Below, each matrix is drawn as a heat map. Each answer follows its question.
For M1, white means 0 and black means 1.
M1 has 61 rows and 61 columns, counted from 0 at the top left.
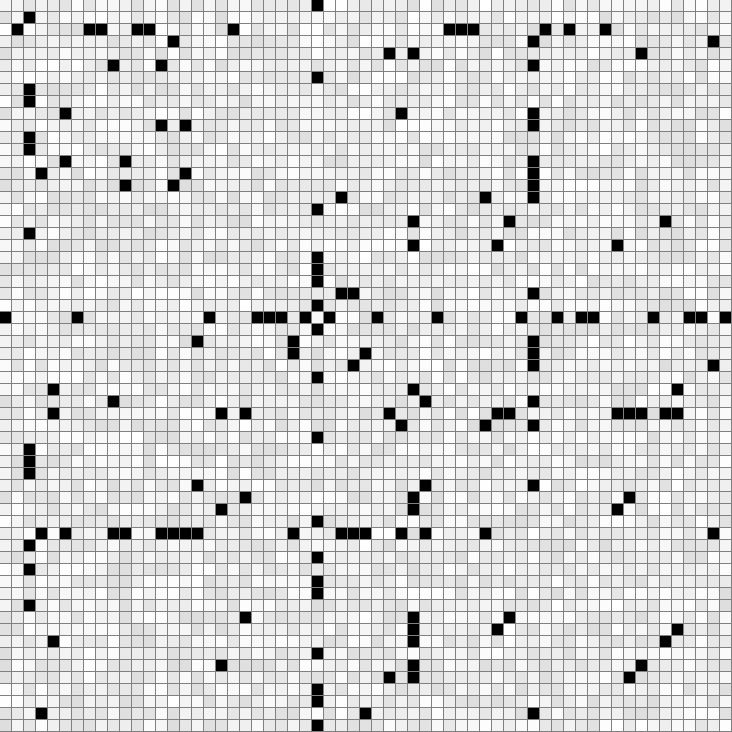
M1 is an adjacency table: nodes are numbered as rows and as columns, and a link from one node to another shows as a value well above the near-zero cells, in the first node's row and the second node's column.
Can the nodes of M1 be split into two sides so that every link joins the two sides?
no
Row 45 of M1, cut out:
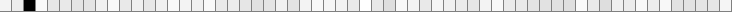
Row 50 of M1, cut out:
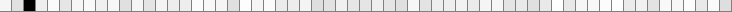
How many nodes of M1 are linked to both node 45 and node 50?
1
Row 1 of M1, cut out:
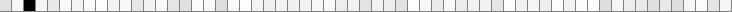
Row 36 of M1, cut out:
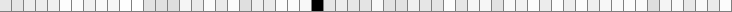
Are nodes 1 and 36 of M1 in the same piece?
no
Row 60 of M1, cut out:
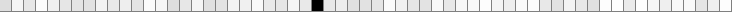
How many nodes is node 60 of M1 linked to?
1
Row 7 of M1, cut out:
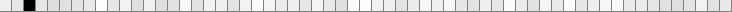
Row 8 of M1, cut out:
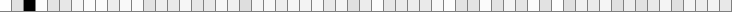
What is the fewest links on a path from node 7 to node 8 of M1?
2
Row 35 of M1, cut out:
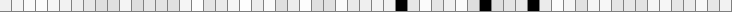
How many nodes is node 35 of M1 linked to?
3
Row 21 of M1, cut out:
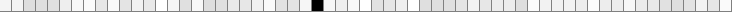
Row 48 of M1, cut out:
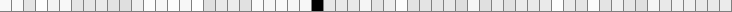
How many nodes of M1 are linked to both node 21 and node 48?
1
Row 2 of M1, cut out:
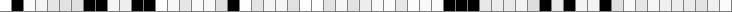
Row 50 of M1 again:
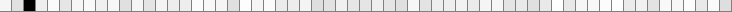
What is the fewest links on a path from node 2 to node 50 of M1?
1
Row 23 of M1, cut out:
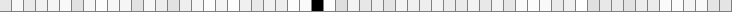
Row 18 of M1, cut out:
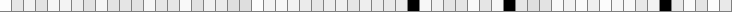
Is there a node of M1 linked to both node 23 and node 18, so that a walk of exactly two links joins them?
no
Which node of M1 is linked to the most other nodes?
node 26
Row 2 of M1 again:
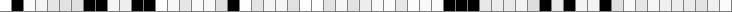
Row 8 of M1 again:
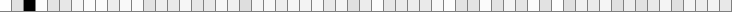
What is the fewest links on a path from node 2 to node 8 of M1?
1
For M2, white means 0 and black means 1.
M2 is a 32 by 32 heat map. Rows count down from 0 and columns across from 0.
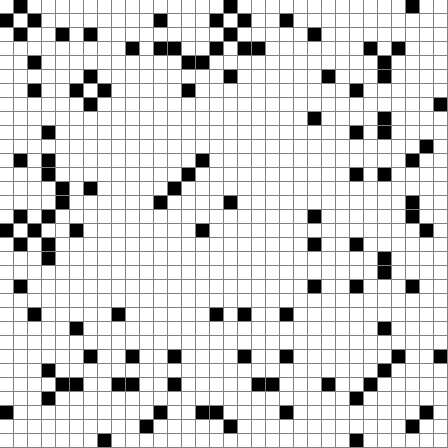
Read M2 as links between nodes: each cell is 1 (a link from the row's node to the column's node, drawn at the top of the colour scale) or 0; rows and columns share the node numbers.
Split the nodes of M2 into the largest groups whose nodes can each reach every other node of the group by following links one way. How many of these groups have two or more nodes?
1
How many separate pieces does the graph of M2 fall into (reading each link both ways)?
3
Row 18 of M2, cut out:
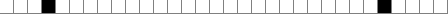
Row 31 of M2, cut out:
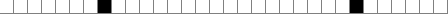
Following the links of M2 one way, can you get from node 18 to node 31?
yes
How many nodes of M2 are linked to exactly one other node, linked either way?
2
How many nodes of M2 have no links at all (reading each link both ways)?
2
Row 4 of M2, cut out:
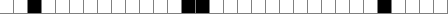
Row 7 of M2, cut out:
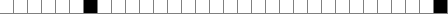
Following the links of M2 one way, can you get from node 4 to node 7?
yes
